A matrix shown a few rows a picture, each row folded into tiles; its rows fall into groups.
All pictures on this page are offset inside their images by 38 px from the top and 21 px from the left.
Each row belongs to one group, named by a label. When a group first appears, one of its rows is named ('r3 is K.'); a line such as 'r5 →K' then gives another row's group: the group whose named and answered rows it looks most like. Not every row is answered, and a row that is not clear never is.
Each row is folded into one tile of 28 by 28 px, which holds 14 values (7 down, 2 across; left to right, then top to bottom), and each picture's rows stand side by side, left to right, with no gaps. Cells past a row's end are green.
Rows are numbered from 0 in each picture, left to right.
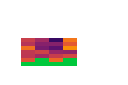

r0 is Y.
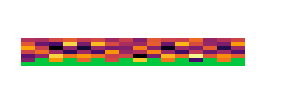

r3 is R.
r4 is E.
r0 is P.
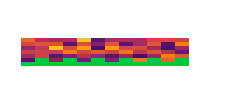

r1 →P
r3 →P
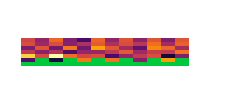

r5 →E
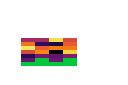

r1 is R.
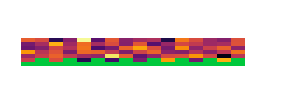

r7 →E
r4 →P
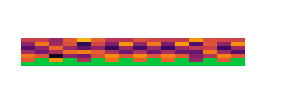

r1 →E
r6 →R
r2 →R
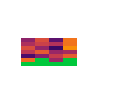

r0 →E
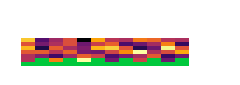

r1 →E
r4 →R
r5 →P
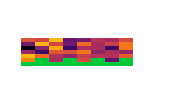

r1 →Y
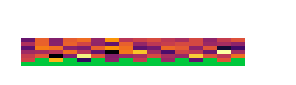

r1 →E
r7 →R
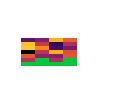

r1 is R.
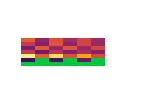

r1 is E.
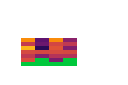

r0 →Y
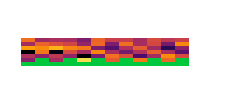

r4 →E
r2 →E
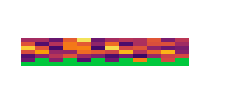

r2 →Y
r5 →R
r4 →E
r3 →P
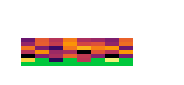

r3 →E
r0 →E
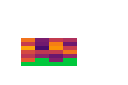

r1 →P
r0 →Y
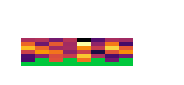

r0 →P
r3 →P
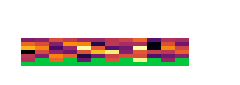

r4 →Y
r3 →R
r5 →P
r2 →P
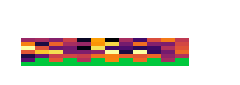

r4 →R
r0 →P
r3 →R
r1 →R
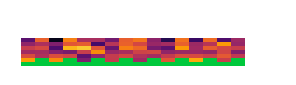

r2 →P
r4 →Y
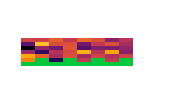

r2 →R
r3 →R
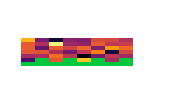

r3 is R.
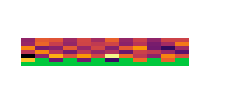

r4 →Y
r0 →E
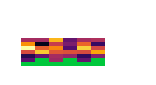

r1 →Y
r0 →P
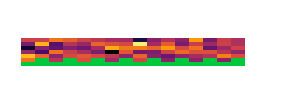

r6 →Y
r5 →P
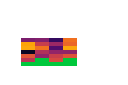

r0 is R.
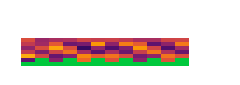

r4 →P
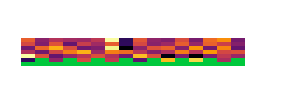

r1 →P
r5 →E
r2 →R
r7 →Y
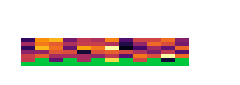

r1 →Y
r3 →Y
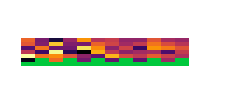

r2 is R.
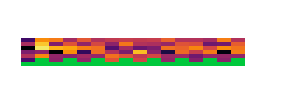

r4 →R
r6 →P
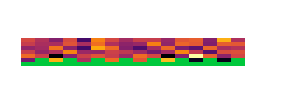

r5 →E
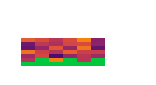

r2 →Y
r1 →E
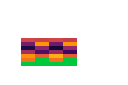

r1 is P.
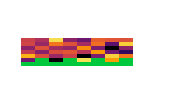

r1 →Y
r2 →E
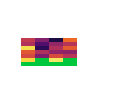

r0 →Y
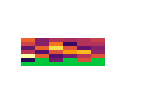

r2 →R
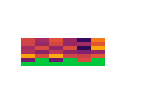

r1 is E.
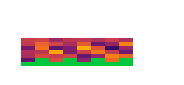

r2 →P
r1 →R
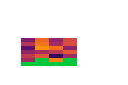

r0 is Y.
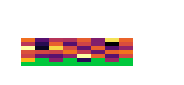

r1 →P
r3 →R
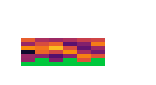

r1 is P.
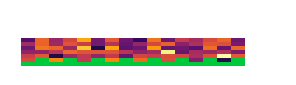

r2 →Y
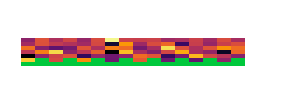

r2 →E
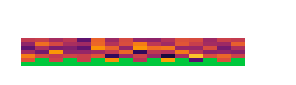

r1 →R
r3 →E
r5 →E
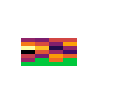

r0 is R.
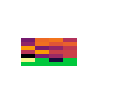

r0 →E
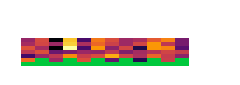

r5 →Y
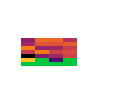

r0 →E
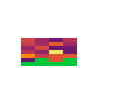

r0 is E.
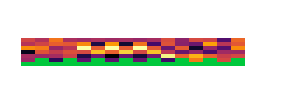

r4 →P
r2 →P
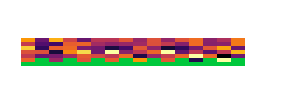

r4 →E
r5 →R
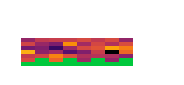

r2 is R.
